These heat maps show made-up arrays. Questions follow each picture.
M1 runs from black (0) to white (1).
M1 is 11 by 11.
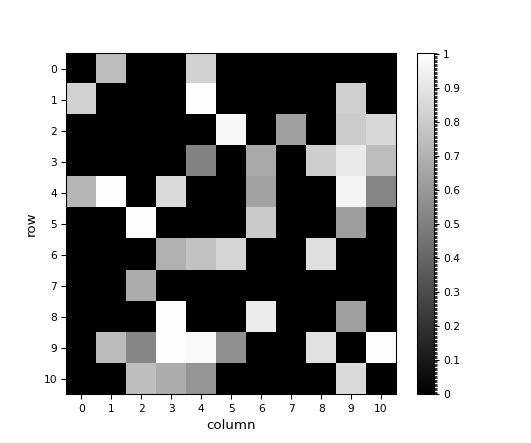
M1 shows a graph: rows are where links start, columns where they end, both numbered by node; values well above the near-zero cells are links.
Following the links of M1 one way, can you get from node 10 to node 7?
yes
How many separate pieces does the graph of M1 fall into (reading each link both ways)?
1
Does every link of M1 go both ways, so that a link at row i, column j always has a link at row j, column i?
yes
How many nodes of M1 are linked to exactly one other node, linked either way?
1
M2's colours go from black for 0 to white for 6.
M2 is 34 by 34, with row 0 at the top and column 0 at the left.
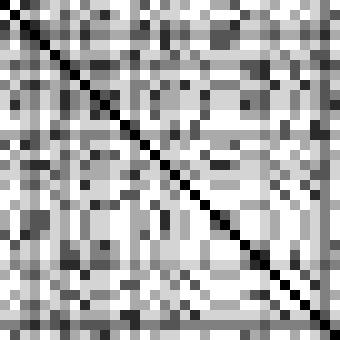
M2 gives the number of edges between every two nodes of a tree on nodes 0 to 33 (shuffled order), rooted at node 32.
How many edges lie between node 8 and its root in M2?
2
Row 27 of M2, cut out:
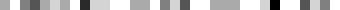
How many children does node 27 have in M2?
0
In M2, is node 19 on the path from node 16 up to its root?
no
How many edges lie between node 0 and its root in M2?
3
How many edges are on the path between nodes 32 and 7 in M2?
3
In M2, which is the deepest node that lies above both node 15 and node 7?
6
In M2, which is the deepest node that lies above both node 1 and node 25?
6
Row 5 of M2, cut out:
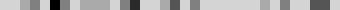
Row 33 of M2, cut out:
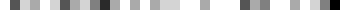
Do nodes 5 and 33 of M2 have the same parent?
no
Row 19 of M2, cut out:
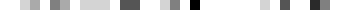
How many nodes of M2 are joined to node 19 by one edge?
1
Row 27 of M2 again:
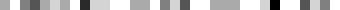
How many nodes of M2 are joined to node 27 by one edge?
1
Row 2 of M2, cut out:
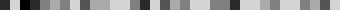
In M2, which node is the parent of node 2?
3
